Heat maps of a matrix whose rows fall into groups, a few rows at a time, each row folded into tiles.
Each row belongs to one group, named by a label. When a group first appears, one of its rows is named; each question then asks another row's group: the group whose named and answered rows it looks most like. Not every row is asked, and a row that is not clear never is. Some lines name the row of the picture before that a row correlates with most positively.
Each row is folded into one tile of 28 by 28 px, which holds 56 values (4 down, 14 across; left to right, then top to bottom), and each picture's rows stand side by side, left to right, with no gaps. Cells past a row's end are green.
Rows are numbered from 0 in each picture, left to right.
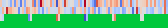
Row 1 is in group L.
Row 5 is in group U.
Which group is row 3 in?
L
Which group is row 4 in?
U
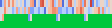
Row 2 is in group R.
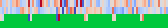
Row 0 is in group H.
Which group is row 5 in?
U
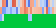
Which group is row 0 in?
R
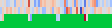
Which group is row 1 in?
L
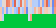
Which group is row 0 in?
U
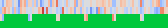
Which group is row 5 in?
H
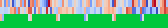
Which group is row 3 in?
R
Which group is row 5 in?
R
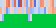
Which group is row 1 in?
R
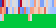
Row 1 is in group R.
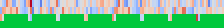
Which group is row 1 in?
L
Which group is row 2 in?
H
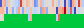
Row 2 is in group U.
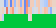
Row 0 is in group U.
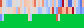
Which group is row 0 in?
L
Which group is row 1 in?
U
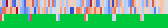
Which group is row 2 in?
H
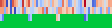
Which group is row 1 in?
L
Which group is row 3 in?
L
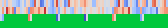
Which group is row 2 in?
L
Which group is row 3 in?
L
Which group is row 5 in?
R
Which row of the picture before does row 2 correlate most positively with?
3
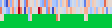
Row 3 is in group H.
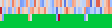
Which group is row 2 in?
U
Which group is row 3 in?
R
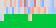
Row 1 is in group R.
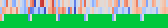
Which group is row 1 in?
R
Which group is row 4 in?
R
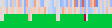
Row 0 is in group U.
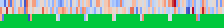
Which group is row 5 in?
U
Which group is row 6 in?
U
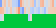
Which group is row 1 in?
R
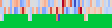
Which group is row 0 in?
H
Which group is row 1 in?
H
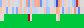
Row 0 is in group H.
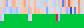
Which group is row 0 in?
R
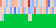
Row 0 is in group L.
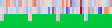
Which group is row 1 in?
U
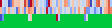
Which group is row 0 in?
L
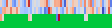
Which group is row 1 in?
H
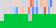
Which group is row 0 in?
H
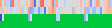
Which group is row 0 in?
L
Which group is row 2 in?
L
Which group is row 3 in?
R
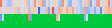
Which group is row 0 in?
L
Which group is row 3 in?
R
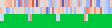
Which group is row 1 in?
U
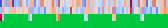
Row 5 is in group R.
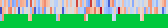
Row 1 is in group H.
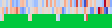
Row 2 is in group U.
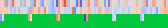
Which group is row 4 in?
R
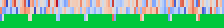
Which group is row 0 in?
R
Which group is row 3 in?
R
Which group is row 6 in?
R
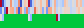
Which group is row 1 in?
H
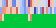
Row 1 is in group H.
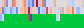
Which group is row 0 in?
R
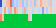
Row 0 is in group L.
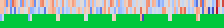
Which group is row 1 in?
R
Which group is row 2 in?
H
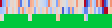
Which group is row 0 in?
H
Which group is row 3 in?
H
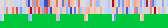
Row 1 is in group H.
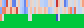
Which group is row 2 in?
L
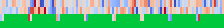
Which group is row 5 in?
U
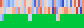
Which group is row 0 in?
L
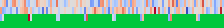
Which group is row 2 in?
L
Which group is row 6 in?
U
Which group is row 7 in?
U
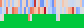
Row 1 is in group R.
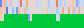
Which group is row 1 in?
L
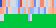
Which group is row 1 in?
R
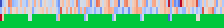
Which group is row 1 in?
L
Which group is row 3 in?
R
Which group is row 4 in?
R
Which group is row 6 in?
L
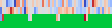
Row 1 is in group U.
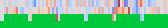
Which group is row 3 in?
L
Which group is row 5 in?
L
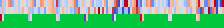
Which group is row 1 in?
R
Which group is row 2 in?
H
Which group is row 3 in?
L
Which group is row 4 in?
R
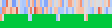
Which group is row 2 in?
R
